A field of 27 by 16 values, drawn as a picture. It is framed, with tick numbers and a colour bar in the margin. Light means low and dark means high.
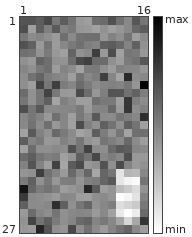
Ninth with the lowest average: bottom right. Average level on the scale: 50%. Odd patch: lower, in the bottom right. Mirror symmetry: none. Histogram: heavy tails on both sides.
